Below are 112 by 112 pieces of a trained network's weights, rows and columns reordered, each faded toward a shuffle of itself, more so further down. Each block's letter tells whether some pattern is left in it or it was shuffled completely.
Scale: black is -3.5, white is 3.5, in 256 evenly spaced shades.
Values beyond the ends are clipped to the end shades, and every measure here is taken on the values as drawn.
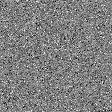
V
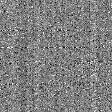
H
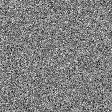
V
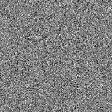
H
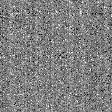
H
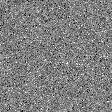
V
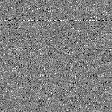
H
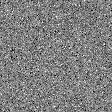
V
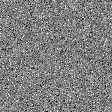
V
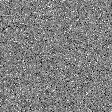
V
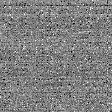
H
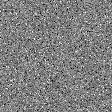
V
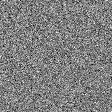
V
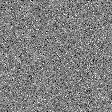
V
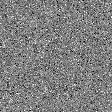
V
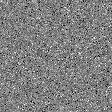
V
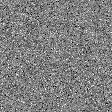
V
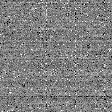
H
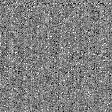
H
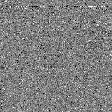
H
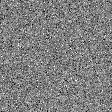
V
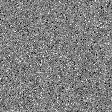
V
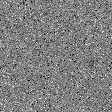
V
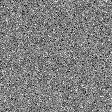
V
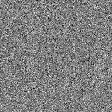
H
